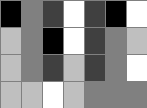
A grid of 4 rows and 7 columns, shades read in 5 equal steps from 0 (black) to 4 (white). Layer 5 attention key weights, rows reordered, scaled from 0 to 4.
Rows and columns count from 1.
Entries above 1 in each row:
3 5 5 7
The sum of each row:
12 15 16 19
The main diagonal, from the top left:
0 2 1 3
